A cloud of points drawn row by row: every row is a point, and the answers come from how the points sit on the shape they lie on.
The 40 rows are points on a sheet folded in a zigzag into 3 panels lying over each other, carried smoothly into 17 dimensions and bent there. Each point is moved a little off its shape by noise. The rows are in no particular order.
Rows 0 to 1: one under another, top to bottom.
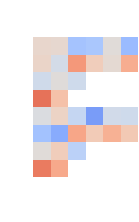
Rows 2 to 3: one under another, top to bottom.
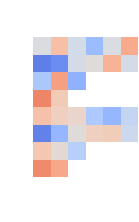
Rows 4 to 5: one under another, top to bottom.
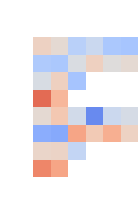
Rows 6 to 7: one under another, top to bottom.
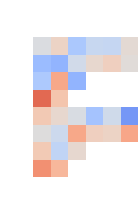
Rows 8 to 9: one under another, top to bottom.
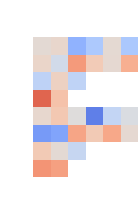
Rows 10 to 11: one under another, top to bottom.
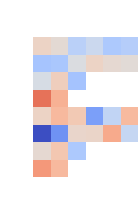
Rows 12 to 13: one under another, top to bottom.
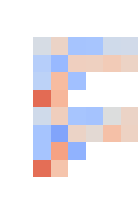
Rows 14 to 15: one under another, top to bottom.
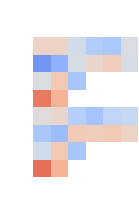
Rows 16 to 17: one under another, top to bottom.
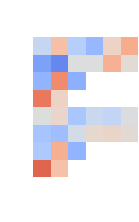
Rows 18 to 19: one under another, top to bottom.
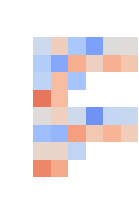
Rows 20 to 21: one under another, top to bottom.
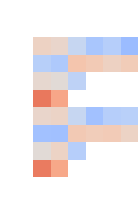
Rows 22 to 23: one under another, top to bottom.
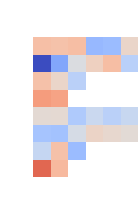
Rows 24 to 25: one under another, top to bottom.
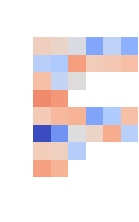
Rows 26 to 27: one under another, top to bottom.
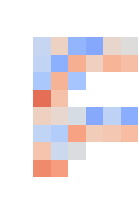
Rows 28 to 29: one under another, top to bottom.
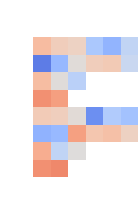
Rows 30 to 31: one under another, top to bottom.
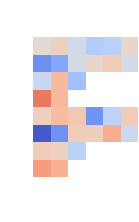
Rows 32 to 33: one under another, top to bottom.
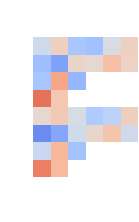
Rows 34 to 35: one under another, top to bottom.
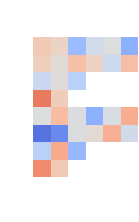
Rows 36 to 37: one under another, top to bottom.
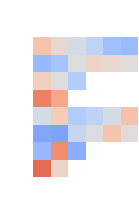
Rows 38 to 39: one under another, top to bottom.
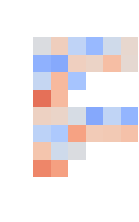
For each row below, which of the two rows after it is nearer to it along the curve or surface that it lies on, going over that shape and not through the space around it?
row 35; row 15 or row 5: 15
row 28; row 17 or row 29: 17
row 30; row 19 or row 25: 25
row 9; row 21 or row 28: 21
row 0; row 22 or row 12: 12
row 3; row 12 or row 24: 12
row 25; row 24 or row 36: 36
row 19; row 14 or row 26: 26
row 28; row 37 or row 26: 37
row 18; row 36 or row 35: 35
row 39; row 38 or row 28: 38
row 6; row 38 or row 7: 38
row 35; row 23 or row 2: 2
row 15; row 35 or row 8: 35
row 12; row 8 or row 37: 37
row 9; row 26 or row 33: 26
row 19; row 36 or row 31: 31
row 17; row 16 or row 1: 16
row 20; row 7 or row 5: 7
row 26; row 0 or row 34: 0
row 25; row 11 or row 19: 11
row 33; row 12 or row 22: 22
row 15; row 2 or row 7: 2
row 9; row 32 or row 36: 32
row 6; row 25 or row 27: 25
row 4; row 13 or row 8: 13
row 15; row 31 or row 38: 38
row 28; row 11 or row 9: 11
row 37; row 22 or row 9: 22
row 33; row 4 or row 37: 37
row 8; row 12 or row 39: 39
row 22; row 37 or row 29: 37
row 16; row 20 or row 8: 20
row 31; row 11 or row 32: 11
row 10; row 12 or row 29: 12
